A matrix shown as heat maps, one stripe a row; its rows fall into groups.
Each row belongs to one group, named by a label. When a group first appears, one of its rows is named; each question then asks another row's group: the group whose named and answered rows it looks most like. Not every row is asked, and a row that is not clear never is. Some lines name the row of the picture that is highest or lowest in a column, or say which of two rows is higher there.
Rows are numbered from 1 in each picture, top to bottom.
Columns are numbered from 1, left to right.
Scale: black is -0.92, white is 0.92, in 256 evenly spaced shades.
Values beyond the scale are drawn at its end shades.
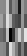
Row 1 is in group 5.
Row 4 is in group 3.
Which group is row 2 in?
5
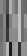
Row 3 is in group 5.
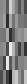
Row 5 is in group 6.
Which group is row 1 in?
3
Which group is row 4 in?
3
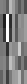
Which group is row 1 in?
3
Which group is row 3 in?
6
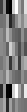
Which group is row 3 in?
5
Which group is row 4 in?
3
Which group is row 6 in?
5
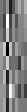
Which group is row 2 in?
6
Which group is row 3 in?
6
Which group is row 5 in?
5
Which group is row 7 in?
3
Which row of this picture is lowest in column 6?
2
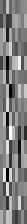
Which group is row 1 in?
6
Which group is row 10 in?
3
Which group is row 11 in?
5
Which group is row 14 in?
6
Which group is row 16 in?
5
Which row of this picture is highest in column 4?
10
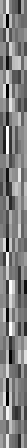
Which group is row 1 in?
5
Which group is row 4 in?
3
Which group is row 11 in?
6
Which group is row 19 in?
6
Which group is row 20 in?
5
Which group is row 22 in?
3
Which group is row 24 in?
3
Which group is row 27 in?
5
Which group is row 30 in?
5
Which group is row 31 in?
3
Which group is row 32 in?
5
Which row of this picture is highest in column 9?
26
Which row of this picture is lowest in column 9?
21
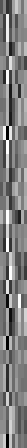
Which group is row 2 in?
6
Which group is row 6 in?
6
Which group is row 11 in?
6
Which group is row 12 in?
6
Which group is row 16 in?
5
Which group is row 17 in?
6
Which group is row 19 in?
3
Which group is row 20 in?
3
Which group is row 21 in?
6
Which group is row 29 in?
6
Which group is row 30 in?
3
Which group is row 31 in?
3
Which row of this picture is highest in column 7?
22
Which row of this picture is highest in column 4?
20
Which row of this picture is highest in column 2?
10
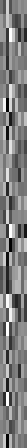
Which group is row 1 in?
6
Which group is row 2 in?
5
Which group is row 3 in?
3
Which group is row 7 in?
3
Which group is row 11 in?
3
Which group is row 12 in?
5
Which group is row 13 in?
5
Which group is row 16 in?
6
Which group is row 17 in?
3
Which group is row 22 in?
5
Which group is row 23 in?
3
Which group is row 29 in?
6
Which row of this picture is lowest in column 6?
22
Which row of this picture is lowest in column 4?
18
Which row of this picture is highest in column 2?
8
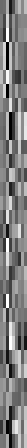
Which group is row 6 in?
5
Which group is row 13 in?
3
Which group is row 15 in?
5
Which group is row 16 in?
6
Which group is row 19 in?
5
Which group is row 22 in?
6
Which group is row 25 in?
3
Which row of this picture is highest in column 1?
6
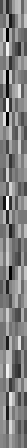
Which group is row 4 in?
5
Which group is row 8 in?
6
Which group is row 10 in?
5
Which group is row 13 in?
6
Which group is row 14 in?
3
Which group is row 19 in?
5
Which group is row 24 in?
6
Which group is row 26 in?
5
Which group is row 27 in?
5
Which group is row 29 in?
3
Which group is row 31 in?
3
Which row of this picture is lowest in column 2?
15
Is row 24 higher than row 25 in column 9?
Yes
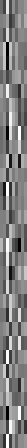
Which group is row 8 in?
3
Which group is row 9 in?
3
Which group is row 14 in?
6
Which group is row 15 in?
6
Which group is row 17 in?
3
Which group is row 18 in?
5
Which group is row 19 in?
6
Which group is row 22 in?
3
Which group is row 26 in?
6
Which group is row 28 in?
5
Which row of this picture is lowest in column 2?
14
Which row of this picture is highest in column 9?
20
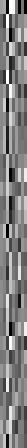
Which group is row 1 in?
3
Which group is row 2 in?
6
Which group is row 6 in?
6
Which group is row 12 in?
6
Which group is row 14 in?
5
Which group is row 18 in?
5
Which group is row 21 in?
3
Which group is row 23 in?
6
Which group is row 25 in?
3
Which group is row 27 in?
5
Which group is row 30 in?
3
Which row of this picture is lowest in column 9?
1
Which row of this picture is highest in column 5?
1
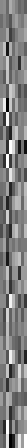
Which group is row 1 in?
3
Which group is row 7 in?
3
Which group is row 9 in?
6
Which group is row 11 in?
3
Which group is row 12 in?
6
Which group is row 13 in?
3
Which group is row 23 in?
6
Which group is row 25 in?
5
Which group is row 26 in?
3
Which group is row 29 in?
5
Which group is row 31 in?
6
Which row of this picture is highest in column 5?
11
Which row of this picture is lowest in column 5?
32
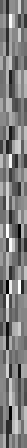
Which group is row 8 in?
5
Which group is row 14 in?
5
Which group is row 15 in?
6
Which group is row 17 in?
5
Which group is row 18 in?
3
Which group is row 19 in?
5
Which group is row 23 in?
6
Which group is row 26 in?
6
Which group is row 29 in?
3
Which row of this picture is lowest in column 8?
21
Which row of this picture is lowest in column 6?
12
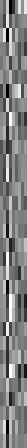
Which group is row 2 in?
6
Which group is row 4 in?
3
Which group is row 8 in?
6
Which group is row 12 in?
6
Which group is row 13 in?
6
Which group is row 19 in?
6
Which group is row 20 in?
5
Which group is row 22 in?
3
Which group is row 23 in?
3
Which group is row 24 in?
6
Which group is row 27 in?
3
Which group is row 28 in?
5
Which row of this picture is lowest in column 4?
1
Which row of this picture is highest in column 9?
1
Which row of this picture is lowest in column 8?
7
